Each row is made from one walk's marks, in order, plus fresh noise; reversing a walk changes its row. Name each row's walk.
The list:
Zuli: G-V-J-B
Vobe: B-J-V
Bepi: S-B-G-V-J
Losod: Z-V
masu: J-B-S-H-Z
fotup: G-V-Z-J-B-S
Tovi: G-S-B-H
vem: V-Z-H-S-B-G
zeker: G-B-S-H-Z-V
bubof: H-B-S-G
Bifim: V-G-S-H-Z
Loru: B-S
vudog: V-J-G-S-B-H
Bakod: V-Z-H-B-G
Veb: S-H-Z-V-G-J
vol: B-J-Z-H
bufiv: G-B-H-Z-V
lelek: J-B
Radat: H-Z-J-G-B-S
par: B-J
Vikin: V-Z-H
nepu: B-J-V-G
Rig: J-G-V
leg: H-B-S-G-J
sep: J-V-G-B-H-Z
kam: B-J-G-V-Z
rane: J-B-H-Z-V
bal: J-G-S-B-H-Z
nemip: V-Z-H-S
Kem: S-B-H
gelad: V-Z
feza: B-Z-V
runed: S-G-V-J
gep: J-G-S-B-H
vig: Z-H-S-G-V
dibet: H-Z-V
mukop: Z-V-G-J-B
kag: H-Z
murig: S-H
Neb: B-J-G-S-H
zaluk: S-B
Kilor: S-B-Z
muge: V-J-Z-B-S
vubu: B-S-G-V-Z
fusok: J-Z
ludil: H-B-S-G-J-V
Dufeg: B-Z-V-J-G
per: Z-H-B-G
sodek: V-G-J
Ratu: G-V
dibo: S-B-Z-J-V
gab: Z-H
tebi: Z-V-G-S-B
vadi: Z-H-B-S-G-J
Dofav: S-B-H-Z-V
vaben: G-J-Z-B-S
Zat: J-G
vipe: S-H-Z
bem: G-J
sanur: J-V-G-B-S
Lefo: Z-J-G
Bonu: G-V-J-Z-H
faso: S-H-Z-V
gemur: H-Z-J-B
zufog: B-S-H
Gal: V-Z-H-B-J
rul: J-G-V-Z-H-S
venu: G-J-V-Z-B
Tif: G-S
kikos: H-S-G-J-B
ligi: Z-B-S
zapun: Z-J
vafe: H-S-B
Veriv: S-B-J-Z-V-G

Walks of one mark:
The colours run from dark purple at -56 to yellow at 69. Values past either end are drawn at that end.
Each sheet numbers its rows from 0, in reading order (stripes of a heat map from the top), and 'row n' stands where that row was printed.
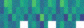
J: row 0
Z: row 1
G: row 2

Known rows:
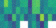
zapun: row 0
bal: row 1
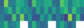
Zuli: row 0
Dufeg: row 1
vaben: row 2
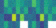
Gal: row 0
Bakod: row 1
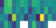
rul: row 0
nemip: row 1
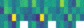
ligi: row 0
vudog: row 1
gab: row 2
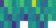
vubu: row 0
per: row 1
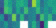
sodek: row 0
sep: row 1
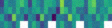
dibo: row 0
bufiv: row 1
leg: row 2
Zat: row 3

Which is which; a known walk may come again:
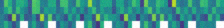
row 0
vaben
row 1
gep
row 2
Loru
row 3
tebi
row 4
Kilor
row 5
fotup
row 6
Veb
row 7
par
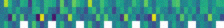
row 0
Neb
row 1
zeker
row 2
ludil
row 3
Radat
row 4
zaluk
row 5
vudog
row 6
fusok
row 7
lelek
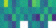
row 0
Lefo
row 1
vol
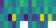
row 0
Dofav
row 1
Gal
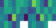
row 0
bufiv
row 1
murig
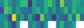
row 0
ligi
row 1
dibo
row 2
Zuli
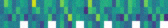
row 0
bem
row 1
kikos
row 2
sanur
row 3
leg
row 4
venu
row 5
Tovi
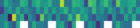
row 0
Kem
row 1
feza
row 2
mukop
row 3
vubu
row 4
Dufeg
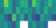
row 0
zapun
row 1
nepu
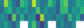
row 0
gab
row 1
vig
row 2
Zat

